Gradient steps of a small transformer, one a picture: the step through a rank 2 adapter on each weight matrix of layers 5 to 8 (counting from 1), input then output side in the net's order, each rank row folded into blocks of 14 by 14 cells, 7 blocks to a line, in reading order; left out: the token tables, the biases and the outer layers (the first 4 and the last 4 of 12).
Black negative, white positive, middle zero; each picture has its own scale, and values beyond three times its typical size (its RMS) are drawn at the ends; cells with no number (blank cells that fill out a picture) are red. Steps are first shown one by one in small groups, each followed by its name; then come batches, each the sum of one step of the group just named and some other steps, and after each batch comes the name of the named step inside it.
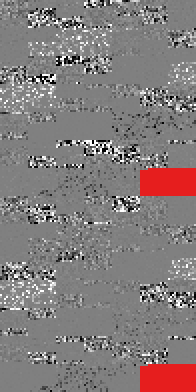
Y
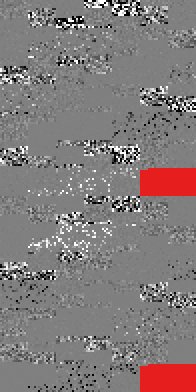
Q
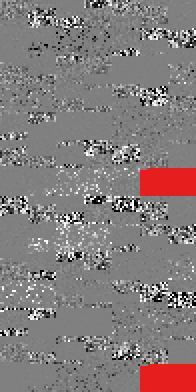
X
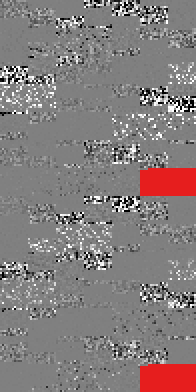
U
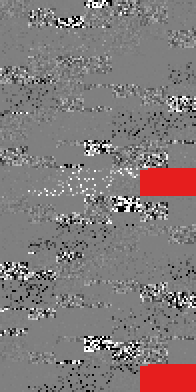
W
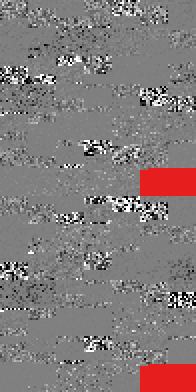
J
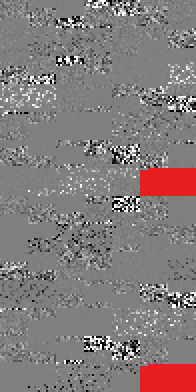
Q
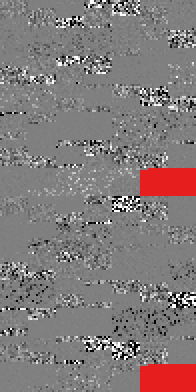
W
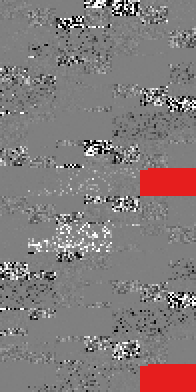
Q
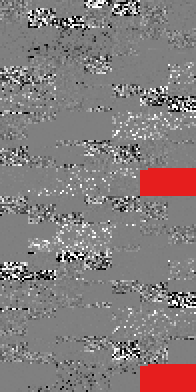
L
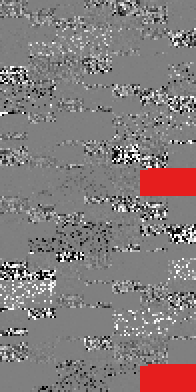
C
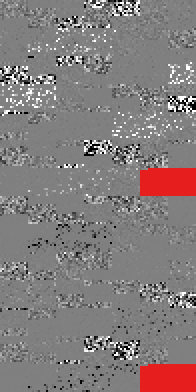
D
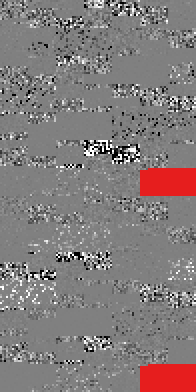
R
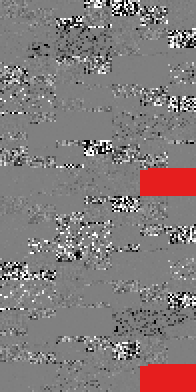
R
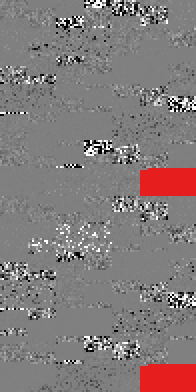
C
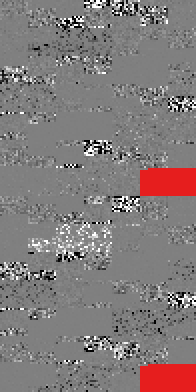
L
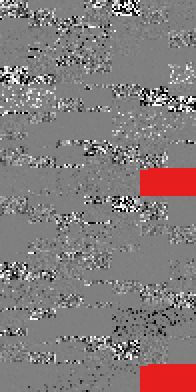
D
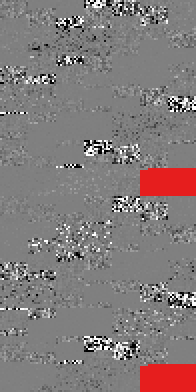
C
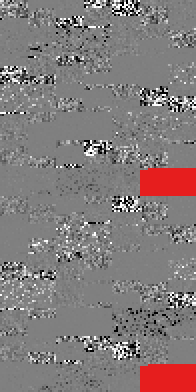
C
